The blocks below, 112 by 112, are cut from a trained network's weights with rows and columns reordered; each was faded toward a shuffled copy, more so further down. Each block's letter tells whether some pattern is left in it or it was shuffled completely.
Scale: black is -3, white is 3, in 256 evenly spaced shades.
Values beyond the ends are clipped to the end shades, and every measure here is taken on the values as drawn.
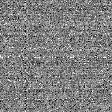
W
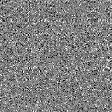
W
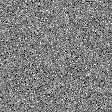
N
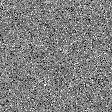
N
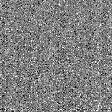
W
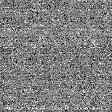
W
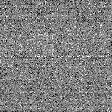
W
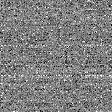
W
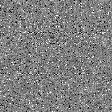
W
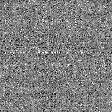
W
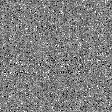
W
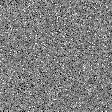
N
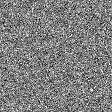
N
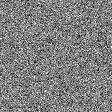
N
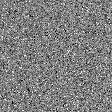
N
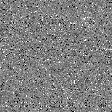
W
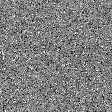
N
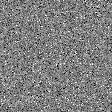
N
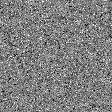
N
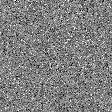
N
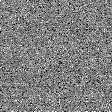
W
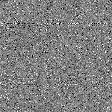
W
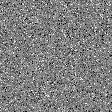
N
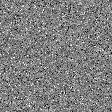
N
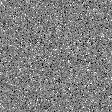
N
